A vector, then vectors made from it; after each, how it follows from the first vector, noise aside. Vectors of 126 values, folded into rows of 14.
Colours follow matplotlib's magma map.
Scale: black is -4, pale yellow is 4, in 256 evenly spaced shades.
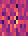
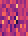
negated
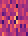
copied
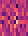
copied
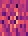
copied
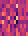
negated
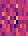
negated
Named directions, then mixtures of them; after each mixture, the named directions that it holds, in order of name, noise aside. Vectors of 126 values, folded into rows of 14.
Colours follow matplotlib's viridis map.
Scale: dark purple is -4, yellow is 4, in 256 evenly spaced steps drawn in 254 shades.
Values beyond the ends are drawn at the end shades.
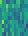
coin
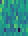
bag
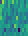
bag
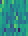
bag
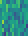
coin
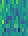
bag, coin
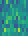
bag, coin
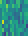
coin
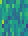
coin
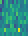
bag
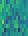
bag, coin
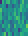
bag, coin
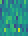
bag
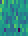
bag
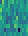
bag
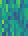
coin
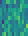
coin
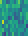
coin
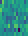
bag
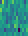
bag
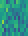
bag, coin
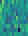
bag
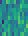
coin
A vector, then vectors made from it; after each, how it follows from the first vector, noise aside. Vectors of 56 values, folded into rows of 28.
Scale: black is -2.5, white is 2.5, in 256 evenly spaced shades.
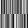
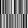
reversed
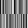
reversed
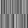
shrunk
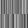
shrunk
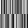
copied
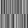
shrunk
